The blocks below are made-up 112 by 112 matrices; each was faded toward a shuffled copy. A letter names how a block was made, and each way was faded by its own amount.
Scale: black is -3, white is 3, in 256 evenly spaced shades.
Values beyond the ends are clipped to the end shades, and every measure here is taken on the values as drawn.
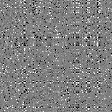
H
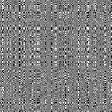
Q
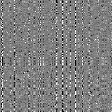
Q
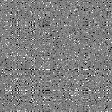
H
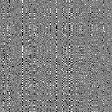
Q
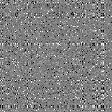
H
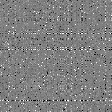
H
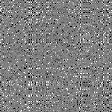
H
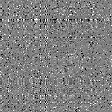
H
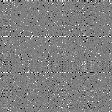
H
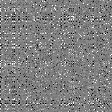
H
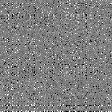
H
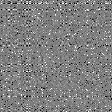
H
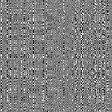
Q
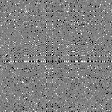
H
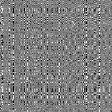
Q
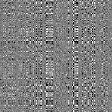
Q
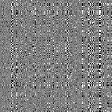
Q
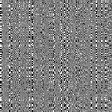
Q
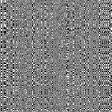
Q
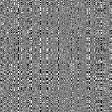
Q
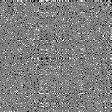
H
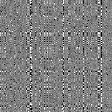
Q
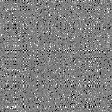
H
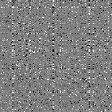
H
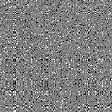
H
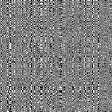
Q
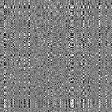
Q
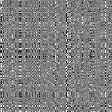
Q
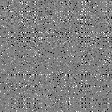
H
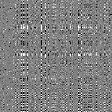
Q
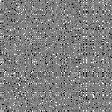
H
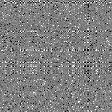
H
